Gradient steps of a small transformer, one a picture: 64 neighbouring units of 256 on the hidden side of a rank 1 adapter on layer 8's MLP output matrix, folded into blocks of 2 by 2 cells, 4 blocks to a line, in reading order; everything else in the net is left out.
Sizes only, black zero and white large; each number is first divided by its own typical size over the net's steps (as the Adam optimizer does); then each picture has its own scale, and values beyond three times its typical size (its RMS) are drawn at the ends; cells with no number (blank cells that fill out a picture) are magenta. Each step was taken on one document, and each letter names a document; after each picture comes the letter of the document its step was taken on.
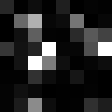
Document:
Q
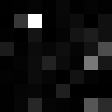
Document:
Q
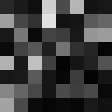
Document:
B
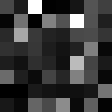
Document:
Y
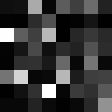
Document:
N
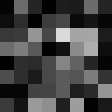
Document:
Y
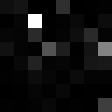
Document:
Q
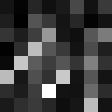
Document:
N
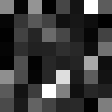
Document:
N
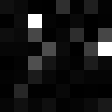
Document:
Q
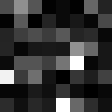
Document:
Y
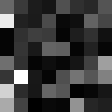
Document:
B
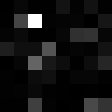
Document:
Q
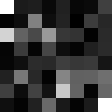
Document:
N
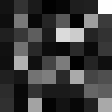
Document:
Y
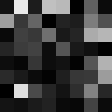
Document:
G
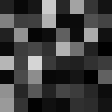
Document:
B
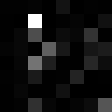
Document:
Q
